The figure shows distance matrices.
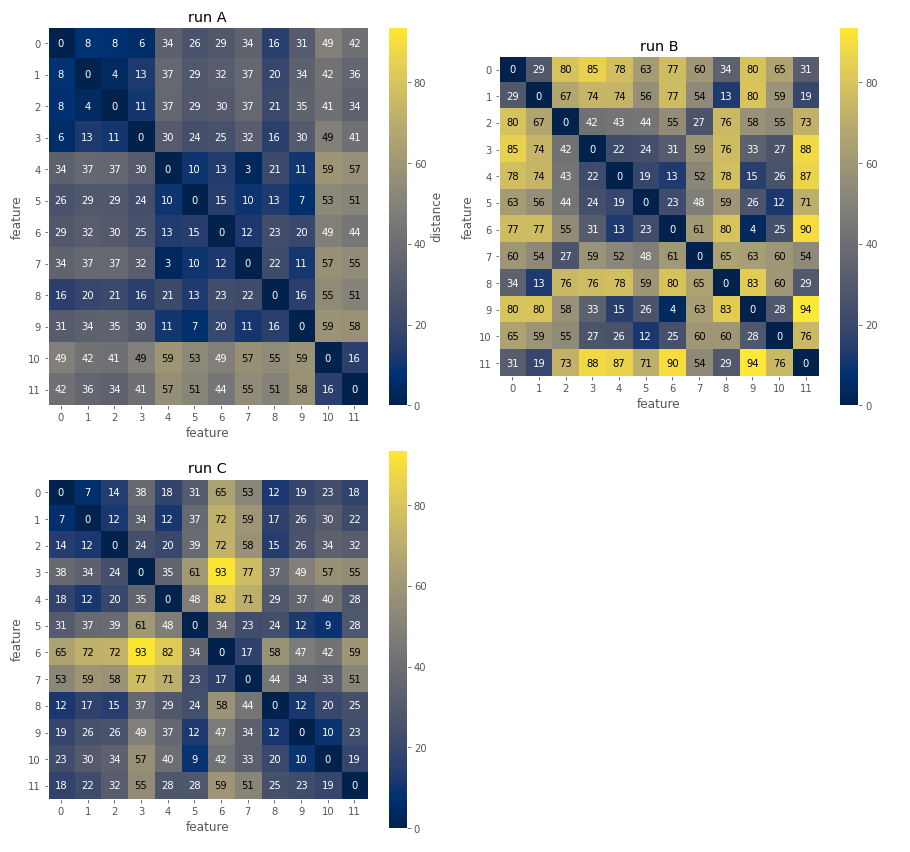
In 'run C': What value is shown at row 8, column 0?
12
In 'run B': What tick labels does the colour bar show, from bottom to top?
0, 20, 40, 60, 80
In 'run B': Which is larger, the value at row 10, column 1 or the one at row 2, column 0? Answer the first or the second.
the second
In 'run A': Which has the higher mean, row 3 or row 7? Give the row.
7
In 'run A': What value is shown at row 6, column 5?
15
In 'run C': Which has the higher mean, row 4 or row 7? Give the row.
7
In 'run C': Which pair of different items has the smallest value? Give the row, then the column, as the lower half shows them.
1, 0
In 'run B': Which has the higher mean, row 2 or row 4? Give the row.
2
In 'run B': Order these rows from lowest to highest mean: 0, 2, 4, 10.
10, 4, 2, 0
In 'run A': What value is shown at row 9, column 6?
20
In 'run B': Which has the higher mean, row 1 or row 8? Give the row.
8
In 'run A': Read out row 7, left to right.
34 37 37 32 3 10 12 0 22 11 57 55
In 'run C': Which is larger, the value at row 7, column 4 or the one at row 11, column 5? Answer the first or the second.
the first
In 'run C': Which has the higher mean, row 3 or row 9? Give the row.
3
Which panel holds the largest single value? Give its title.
run B
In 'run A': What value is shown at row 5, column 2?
29
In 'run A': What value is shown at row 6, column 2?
30
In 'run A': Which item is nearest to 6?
7
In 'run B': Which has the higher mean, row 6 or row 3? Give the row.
3
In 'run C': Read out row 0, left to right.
0 7 14 38 18 31 65 53 12 19 23 18
